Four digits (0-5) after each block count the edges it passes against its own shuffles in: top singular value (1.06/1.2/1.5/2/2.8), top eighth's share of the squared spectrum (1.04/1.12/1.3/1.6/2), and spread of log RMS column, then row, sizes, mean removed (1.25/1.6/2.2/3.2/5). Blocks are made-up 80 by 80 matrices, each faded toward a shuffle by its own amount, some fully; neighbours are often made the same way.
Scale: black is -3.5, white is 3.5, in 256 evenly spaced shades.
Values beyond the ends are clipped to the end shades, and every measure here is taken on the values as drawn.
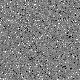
1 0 0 0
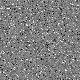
0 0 0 1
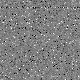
1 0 0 1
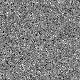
0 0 0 0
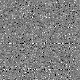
3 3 1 2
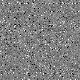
3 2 1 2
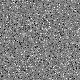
0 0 0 0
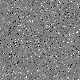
0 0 0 0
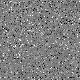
1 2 0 2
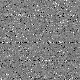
2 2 0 2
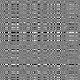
5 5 4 4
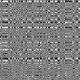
5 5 3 4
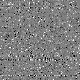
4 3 0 2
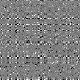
5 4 3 3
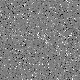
2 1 0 0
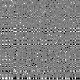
5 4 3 3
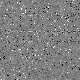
2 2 0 1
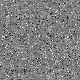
3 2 0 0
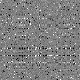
4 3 1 2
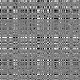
5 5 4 4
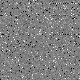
3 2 0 1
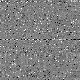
4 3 0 1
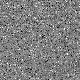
2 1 0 0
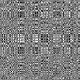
5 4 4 3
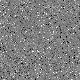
2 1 0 0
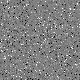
1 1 0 0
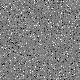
0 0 0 0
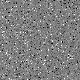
2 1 1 0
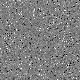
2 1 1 0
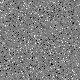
0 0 0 0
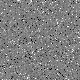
0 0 0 0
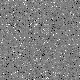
2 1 0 0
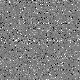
3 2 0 2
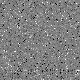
2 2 0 1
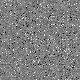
2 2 1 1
